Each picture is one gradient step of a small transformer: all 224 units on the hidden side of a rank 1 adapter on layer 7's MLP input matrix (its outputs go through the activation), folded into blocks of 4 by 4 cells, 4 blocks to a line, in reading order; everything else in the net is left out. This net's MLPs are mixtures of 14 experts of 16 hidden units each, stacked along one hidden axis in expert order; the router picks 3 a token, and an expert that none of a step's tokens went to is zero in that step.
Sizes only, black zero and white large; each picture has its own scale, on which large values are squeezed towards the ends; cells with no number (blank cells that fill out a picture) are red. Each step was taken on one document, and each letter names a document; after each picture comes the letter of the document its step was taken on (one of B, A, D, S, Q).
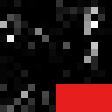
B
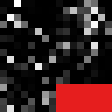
B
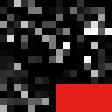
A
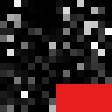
A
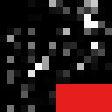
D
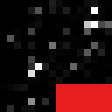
D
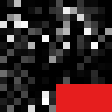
A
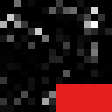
B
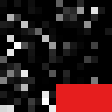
A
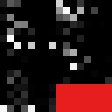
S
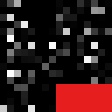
S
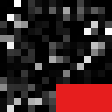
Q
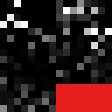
A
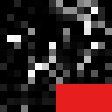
D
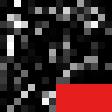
Q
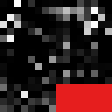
B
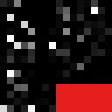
S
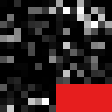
Q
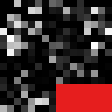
Q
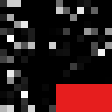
S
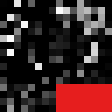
B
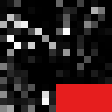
A
